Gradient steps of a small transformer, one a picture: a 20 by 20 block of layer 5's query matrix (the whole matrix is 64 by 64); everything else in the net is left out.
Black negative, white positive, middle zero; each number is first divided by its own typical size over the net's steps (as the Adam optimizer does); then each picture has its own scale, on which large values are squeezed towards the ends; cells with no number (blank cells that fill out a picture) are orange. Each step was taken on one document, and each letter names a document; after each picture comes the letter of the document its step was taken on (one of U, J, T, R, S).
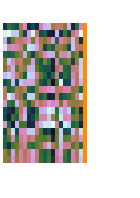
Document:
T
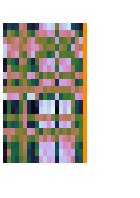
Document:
T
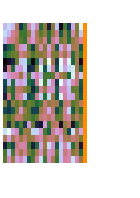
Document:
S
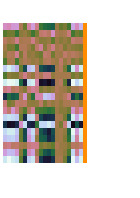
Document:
T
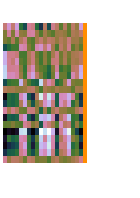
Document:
S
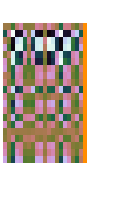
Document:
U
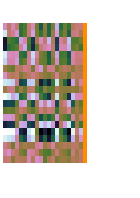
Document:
S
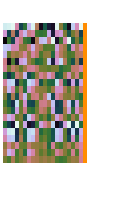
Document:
S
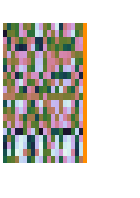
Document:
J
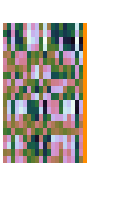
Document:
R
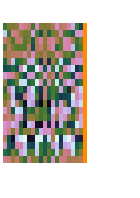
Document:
J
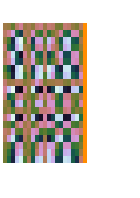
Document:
U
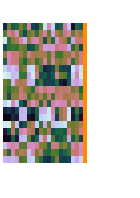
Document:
T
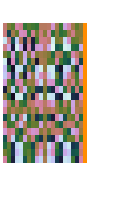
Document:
U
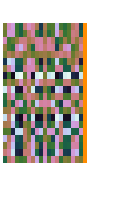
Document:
U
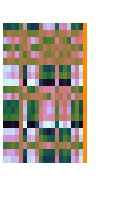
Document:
T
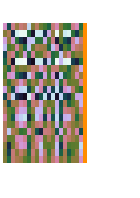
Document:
J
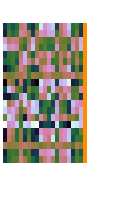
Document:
S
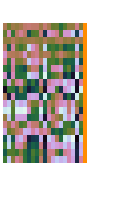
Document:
R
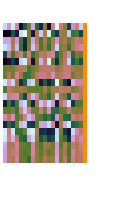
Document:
S
